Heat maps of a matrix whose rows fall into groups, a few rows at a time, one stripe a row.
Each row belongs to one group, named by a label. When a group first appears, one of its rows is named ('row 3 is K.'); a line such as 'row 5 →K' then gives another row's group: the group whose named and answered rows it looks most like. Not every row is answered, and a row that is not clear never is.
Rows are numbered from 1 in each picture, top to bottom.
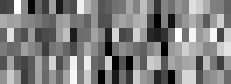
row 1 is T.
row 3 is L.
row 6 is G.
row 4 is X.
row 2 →G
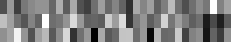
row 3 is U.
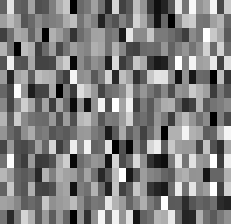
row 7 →T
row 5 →L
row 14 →L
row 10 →X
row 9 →T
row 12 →L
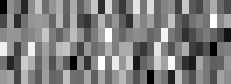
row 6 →U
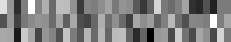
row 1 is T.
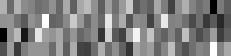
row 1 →T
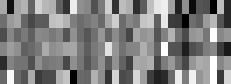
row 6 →L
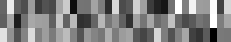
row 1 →L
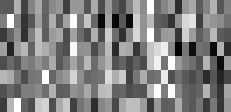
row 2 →G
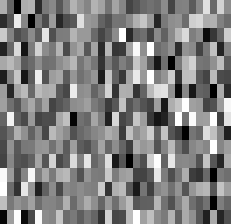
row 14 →U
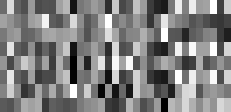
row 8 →X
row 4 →L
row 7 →G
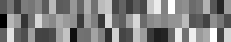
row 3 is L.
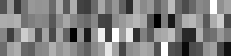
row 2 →G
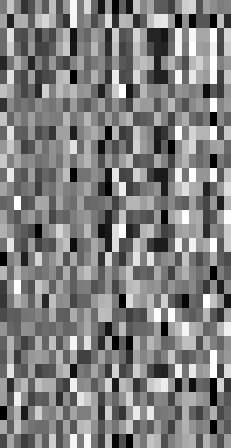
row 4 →L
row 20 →T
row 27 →L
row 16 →X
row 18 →L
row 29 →T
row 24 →X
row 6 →L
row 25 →G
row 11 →G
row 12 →T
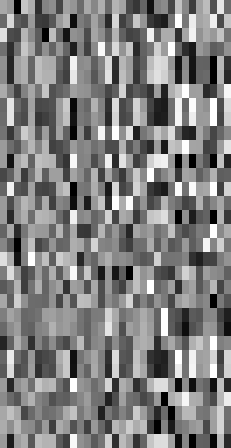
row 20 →G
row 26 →L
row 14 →L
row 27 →L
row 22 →T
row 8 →L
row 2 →L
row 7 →X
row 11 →X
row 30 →G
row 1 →U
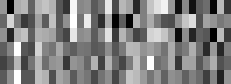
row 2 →G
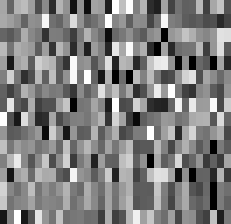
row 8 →L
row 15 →T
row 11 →T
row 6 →G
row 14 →T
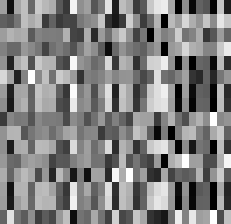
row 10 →G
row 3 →U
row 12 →X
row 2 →X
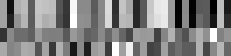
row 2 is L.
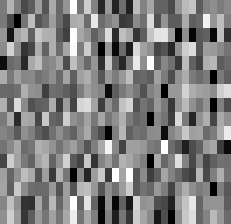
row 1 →G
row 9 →U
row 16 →G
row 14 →T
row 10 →X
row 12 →U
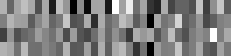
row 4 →U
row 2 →U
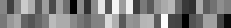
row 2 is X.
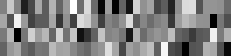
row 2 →T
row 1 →G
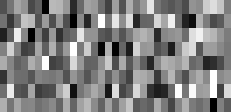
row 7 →L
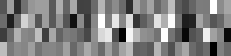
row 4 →T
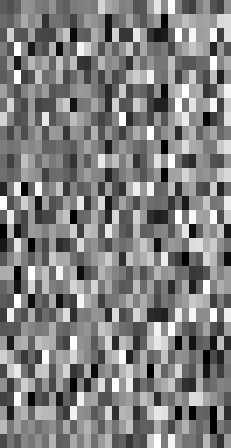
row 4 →T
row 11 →X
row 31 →T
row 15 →U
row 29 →T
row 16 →L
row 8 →L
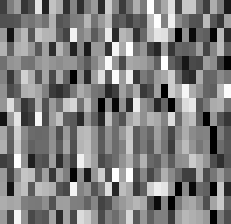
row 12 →T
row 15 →G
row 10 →T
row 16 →T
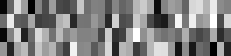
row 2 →L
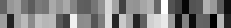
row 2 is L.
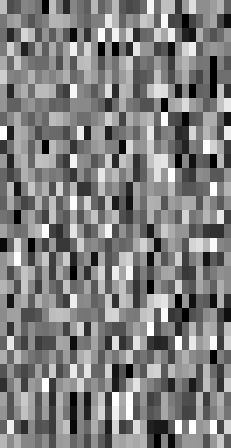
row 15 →G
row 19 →U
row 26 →T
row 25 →L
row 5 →T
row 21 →U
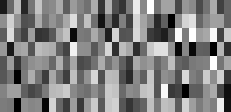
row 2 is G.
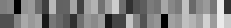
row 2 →X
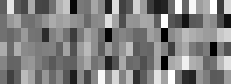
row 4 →T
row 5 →X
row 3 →X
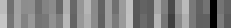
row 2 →T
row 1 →T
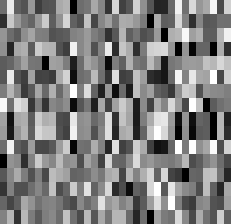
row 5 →X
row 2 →U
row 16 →U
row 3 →X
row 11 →L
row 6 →L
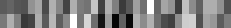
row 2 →G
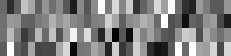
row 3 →G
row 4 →L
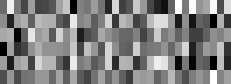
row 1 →L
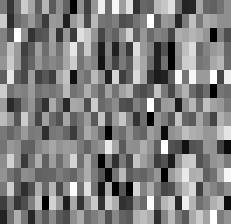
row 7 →T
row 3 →T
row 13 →X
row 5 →G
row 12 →G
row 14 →G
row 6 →L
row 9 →U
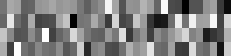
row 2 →L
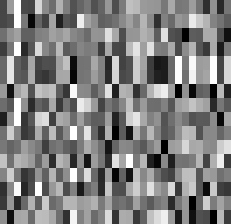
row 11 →X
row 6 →L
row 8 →T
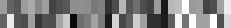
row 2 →L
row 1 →X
